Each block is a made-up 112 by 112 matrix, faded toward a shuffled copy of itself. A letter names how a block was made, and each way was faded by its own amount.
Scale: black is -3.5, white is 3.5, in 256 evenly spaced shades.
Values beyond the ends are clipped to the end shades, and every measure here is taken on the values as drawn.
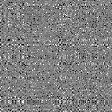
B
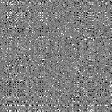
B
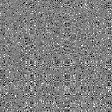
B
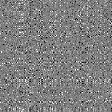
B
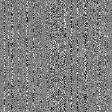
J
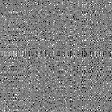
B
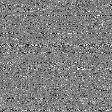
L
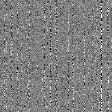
J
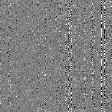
J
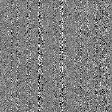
J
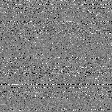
L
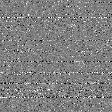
L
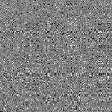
B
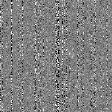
J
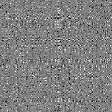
B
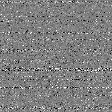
L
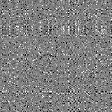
B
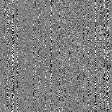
J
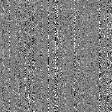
J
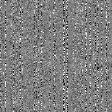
J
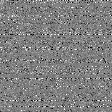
L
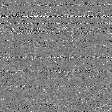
L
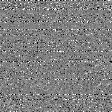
L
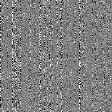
J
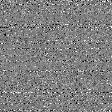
L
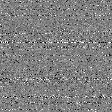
L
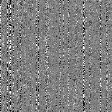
J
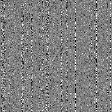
J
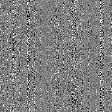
J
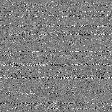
L
